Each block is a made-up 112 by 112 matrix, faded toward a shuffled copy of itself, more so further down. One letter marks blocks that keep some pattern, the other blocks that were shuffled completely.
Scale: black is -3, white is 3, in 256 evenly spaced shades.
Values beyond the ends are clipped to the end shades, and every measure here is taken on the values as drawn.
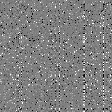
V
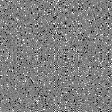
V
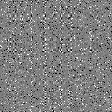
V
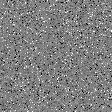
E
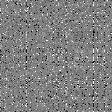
V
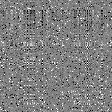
V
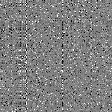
V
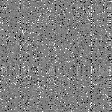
V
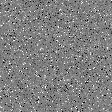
E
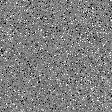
E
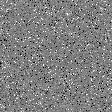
E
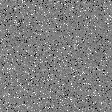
E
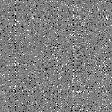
V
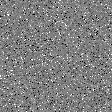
E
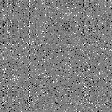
V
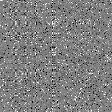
V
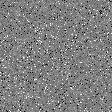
E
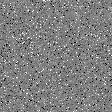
E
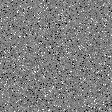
E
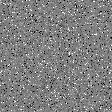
E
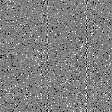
V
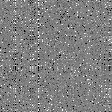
V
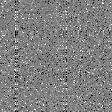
V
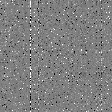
V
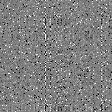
V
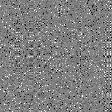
V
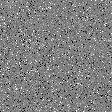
E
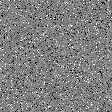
E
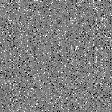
V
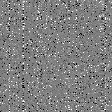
V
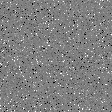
E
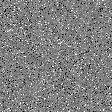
E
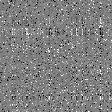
V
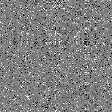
V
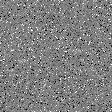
E
